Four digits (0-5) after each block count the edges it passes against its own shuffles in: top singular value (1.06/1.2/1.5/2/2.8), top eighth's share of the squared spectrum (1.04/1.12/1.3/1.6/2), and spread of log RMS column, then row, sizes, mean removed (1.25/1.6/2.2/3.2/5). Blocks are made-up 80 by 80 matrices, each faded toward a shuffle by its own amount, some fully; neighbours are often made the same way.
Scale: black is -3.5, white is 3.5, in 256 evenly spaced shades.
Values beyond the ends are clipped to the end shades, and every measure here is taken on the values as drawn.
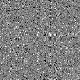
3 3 2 1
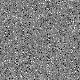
0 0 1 0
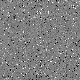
1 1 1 1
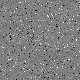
0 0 0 0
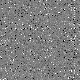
2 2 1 1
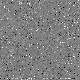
2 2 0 1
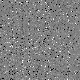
1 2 1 1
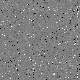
2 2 1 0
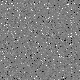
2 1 0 0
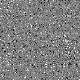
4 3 1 1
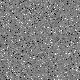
1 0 0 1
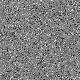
0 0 0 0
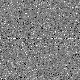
2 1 0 2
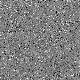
0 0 0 0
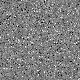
0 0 0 0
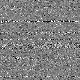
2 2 0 3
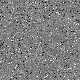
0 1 0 0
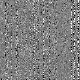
2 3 4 0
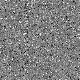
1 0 1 0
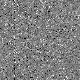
2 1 1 0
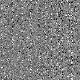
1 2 3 0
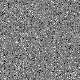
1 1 2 0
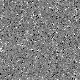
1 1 1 0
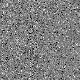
1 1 2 0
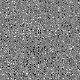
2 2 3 2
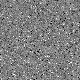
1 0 0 0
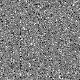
1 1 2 0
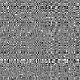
5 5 3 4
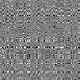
5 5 3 3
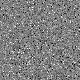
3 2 0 0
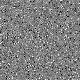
2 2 0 0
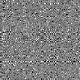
4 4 2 3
